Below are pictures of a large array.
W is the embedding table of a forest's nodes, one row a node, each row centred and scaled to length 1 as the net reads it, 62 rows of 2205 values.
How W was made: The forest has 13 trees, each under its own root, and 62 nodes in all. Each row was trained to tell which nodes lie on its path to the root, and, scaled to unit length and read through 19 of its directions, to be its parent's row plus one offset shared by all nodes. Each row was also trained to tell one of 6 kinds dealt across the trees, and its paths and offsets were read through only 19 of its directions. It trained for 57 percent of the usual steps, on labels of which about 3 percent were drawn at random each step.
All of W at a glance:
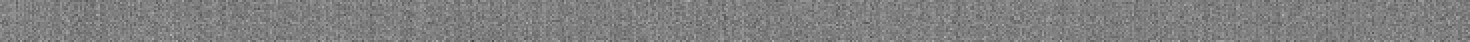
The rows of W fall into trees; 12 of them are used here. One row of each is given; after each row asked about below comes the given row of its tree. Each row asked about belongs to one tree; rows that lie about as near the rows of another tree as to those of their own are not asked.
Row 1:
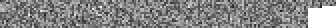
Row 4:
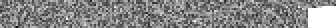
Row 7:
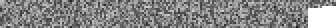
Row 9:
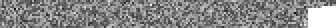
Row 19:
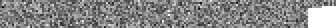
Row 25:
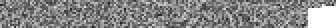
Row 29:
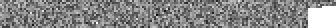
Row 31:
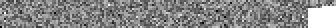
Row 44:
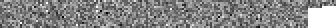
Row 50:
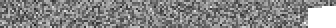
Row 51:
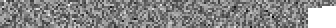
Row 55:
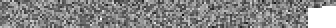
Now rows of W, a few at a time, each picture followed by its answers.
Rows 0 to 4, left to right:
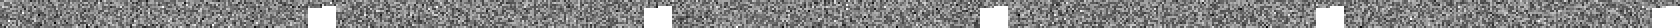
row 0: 44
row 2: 31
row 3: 29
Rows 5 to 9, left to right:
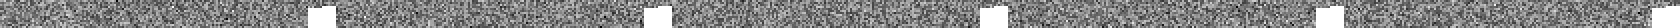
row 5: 51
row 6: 44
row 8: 51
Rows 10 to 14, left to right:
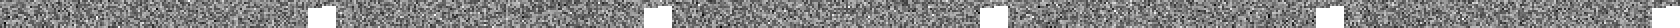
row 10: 44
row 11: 4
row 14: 7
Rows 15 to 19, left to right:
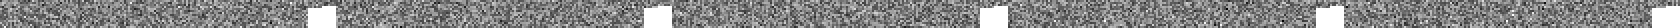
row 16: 50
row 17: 25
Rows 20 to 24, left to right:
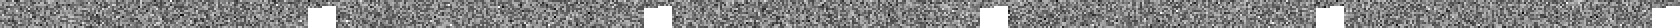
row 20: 51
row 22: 55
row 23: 44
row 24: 29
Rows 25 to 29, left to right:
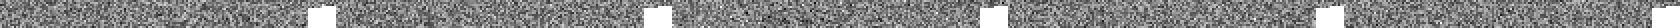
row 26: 29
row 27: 1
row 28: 9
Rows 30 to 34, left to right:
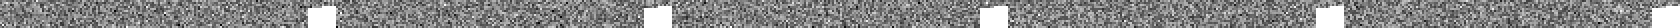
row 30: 19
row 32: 31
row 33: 4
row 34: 50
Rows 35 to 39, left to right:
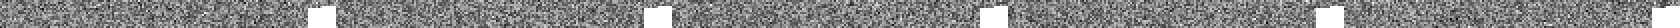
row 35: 4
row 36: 25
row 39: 1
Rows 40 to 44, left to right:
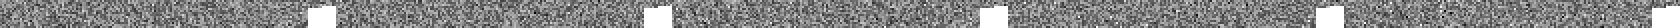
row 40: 7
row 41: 51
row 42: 44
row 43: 31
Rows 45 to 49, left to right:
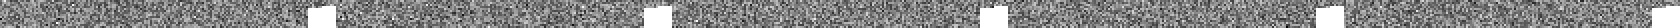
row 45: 19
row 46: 9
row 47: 1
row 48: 31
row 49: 19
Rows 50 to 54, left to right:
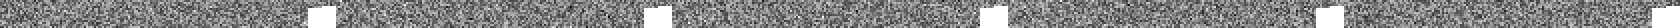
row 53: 19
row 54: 51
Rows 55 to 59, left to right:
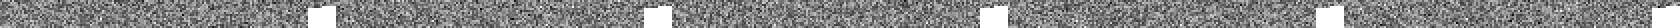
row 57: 25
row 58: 9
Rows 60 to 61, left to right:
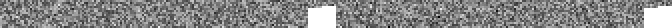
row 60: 50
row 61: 1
